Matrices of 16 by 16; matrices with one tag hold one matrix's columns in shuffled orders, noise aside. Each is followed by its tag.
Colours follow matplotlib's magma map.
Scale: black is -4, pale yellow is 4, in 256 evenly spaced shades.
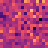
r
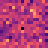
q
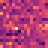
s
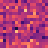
q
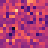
r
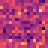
q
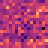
q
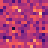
q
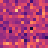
q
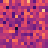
r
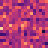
s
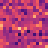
s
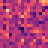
r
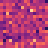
q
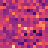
s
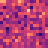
r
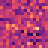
s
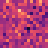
r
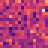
r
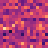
s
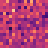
r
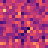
q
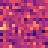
s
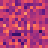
s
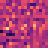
s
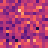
q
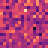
r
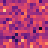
q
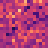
r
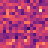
q
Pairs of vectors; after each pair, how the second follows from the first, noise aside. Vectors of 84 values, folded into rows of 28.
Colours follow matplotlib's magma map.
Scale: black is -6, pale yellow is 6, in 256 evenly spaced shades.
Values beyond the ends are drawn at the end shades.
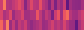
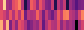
scaled up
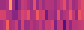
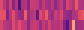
reversed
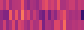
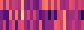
scaled up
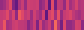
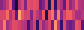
scaled up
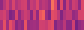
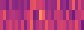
reversed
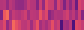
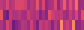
negated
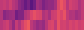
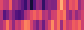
scaled up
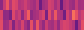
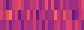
reversed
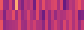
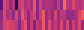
negated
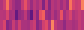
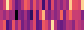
scaled up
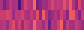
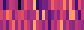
scaled up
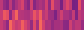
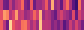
scaled up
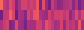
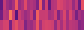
sign-scrambled
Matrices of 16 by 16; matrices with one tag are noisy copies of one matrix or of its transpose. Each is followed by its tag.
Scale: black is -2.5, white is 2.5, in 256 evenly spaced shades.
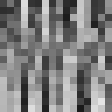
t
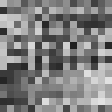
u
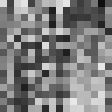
u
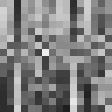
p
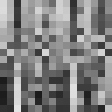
p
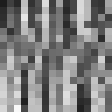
t
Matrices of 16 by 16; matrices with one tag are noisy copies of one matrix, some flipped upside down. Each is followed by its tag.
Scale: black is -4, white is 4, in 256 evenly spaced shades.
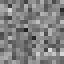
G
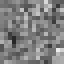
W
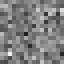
G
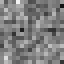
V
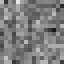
V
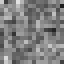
V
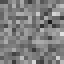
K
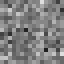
G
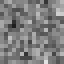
W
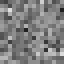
G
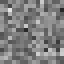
G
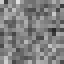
V
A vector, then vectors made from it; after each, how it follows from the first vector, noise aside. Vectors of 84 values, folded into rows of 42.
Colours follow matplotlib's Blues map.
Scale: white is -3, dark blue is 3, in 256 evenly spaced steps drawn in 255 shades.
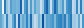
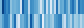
sign-scrambled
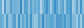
shrunk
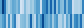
sign-scrambled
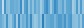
shrunk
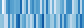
sign-scrambled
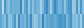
shrunk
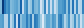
sign-scrambled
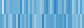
shrunk
